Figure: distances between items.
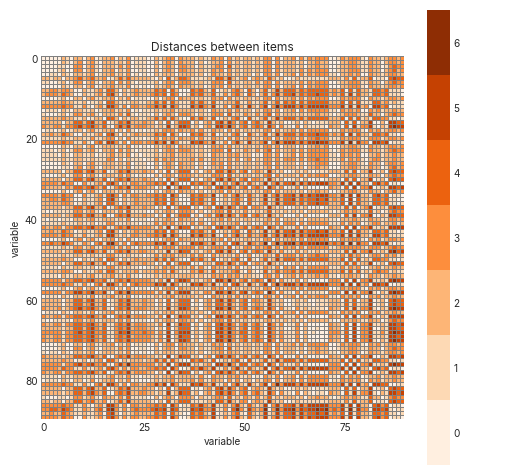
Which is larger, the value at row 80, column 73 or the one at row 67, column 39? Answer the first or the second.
the first
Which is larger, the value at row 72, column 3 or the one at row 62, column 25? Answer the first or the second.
the second
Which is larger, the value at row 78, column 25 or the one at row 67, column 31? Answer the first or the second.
the second
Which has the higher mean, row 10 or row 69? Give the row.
69
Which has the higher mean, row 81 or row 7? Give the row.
81
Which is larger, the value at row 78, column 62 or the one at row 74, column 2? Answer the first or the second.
the second
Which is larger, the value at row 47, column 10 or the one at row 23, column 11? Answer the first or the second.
the second
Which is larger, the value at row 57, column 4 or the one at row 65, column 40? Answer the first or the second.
the first
